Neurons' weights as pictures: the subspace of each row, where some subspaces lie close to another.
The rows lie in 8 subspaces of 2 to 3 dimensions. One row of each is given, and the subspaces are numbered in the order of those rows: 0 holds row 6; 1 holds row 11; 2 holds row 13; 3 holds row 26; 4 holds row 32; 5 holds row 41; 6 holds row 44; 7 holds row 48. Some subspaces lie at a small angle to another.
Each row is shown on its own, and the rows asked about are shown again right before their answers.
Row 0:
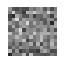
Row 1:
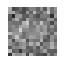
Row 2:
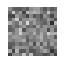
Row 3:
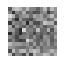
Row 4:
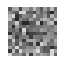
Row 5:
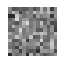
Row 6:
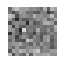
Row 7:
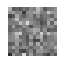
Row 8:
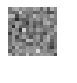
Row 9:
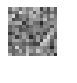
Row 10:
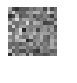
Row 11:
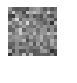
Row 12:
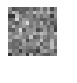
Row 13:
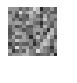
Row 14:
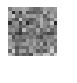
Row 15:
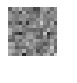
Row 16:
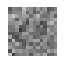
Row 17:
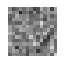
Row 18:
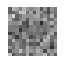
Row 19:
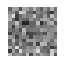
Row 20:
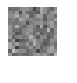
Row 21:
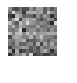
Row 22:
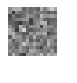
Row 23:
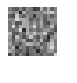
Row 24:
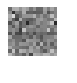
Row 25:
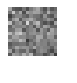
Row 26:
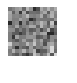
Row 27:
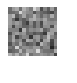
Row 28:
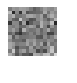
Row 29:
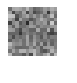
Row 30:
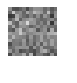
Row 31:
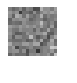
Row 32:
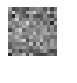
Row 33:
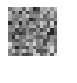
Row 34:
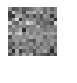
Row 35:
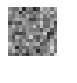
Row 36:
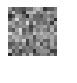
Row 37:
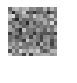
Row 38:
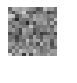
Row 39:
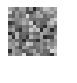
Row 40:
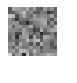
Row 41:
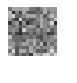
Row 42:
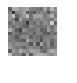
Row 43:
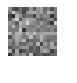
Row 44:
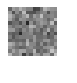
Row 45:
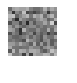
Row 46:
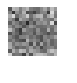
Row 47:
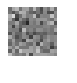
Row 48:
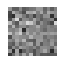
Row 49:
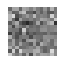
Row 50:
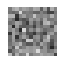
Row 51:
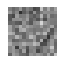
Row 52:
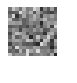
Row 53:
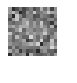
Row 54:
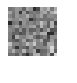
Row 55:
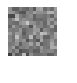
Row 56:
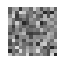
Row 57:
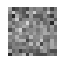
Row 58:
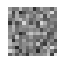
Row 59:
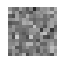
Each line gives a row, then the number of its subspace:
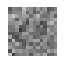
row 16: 2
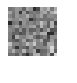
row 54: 3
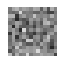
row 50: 0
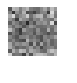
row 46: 4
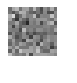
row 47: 5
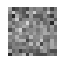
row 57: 4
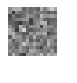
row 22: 2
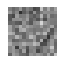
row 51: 2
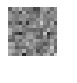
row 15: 6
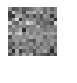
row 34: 7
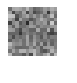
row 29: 3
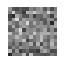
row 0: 1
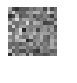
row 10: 0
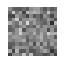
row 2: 1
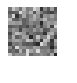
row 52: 4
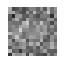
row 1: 2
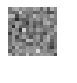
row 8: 0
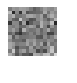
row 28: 5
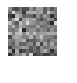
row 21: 5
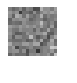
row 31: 4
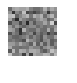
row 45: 1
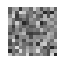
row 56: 7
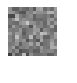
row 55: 6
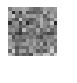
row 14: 5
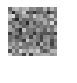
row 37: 1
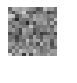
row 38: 6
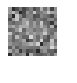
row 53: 4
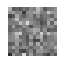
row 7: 6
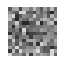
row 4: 7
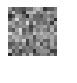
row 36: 6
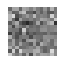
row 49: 7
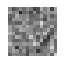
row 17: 2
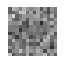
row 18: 2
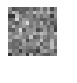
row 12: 3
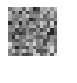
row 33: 3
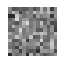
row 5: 3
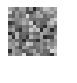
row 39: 6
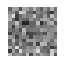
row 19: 7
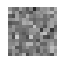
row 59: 6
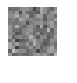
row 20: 2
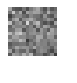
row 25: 0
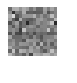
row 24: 5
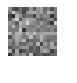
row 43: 5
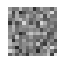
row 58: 7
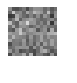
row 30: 3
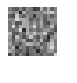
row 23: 0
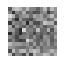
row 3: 0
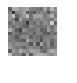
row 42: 4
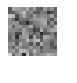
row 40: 6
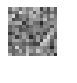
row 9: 2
